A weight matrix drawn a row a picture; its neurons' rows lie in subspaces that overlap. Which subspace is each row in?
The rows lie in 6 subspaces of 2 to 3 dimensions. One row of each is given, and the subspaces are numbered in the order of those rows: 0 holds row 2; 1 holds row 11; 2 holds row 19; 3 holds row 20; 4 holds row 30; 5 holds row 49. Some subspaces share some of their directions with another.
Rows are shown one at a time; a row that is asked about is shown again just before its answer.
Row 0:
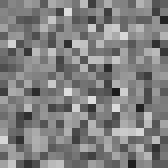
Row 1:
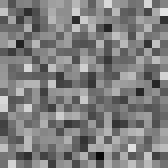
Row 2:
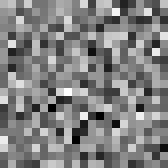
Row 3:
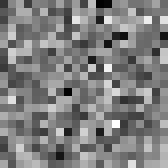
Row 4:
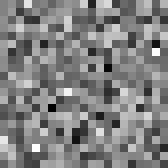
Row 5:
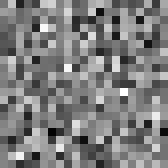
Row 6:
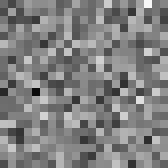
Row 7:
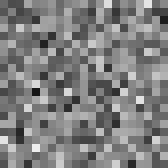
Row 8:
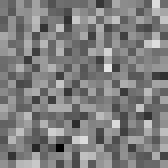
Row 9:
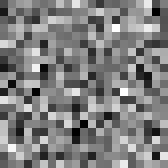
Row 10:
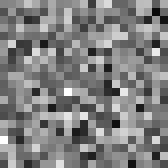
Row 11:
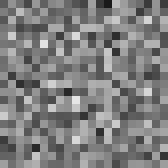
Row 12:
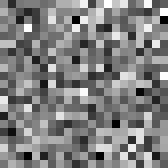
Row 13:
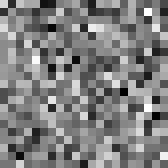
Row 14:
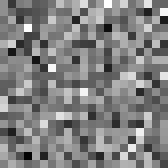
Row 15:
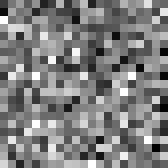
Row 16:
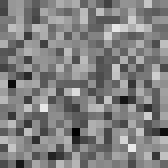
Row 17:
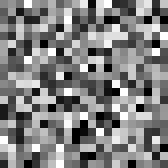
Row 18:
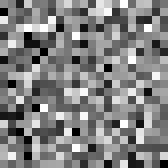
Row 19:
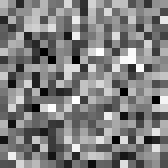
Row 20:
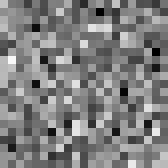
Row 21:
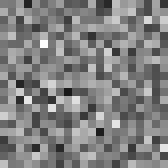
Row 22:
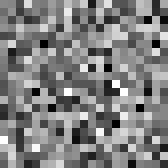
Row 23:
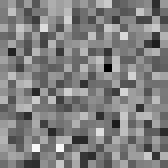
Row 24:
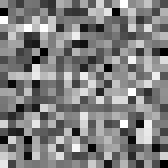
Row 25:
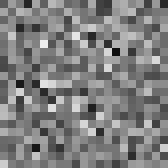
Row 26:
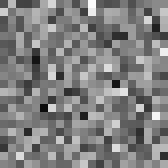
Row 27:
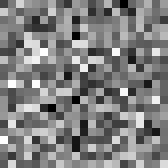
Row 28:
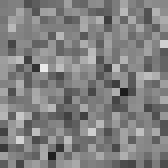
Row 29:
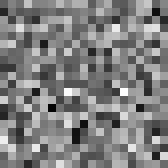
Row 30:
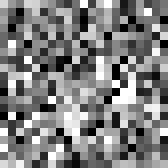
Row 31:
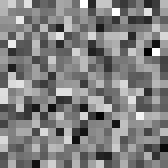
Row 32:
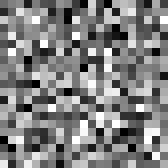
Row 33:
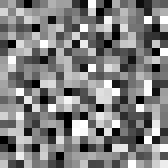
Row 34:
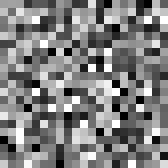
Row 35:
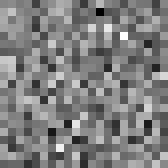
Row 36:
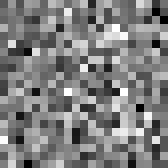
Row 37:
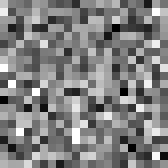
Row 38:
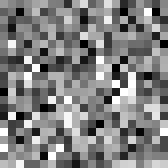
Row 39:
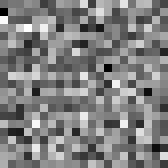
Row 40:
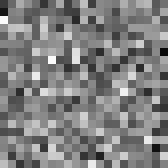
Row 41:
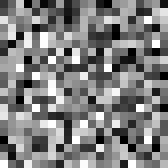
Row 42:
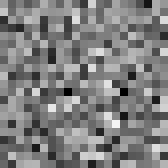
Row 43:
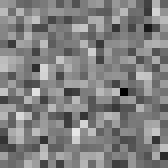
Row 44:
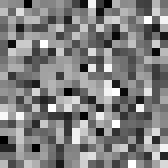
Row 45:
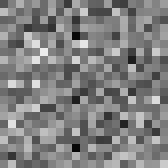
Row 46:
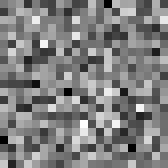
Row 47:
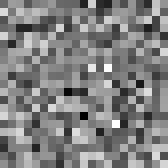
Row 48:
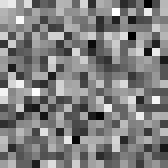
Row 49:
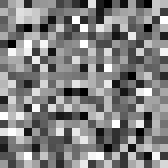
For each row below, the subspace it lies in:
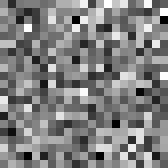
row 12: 5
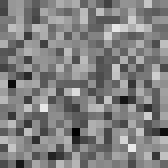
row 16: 4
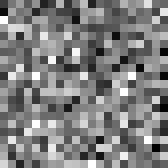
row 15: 2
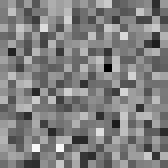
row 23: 3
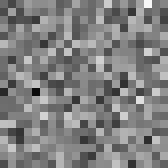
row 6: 0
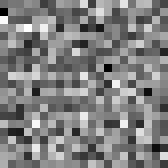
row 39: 2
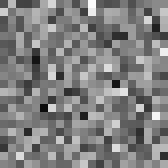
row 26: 3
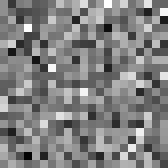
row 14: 5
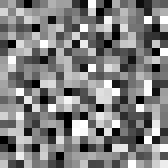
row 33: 3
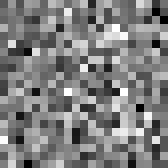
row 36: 1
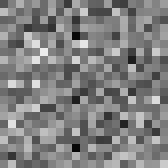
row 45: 2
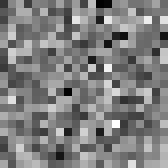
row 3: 4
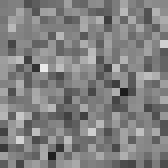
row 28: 4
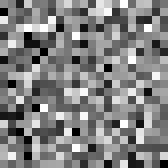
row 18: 2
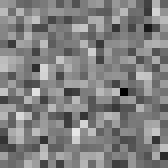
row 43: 4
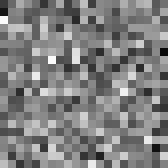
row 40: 2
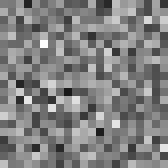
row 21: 1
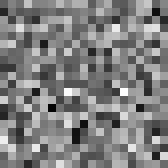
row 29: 4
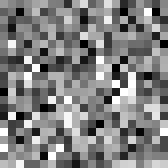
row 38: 4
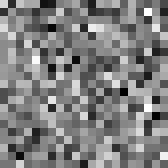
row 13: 3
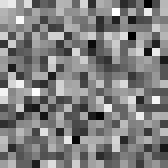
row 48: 0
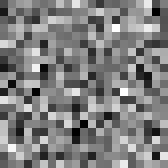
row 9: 4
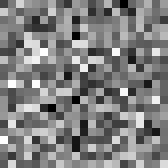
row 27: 2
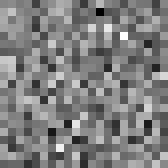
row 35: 3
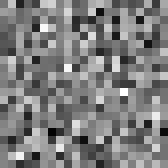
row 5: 3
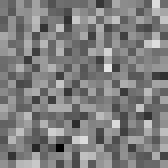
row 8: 3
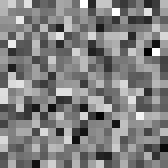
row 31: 0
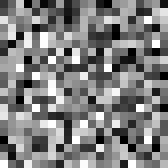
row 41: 2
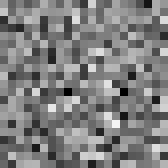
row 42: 2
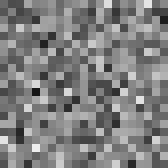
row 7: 0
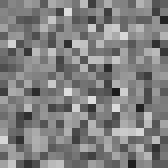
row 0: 1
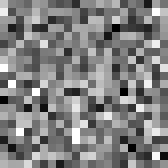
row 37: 4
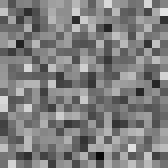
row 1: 5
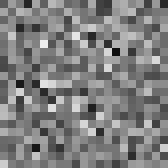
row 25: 1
